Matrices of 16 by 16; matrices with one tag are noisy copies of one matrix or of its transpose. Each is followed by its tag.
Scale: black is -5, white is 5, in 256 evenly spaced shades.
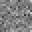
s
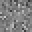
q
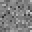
s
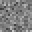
s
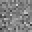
q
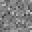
s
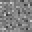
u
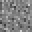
u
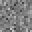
s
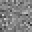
q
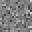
s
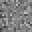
q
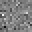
q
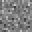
u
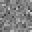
s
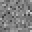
s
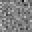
u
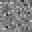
u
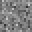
u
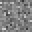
u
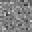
u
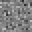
u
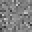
q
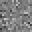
q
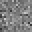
q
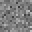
s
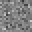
u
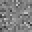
q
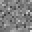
s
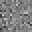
q
